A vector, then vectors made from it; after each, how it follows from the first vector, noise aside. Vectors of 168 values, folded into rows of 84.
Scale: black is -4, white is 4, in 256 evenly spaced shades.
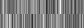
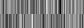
negated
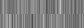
shrunk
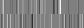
partly zeroed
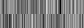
negated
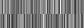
sign-scrambled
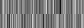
sign-scrambled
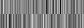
sign-scrambled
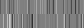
partly zeroed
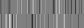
partly zeroed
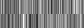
reversed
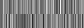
sign-scrambled
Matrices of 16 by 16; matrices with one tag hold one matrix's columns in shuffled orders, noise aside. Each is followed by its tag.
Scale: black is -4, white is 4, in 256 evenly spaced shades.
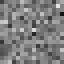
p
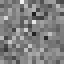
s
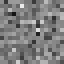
p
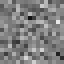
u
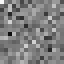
s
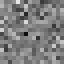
s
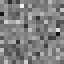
p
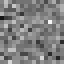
u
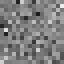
p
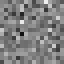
s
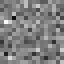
u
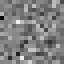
u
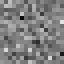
u
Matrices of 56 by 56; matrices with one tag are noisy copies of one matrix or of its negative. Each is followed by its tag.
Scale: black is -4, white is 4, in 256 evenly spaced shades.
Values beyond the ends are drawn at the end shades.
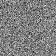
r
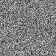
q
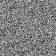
q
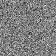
r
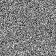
q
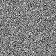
r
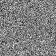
q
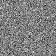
r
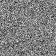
q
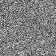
q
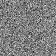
r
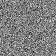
r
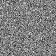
r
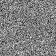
q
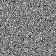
r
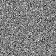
r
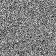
q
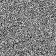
q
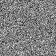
q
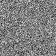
q
